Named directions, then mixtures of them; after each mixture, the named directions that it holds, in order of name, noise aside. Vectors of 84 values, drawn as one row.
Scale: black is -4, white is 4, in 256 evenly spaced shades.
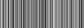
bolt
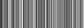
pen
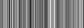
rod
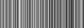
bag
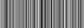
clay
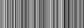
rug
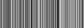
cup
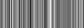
rod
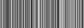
cup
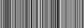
cup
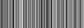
clay, pen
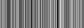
cup, rod, rug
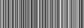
bolt, cup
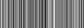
bolt, rod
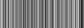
bolt, cup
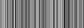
rug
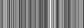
rod, rug
